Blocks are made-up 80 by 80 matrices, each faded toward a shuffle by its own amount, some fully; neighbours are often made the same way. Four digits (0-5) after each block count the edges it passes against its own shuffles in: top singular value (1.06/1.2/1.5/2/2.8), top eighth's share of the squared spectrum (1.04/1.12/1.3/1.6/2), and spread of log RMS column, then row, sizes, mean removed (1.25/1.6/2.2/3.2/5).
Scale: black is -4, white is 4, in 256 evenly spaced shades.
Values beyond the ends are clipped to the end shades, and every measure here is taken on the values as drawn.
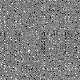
4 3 2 1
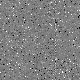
2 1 0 0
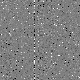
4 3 1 0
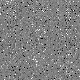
3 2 1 0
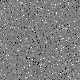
1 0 0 0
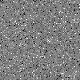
3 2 0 0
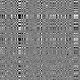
5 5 4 4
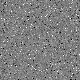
0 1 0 0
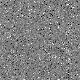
1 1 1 0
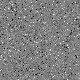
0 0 0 0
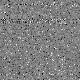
3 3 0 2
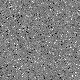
0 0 0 0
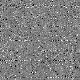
3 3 1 2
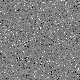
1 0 0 0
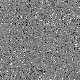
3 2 0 1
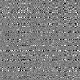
4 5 2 4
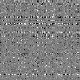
4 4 2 3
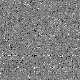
3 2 1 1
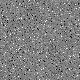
1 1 0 0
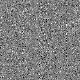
1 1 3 0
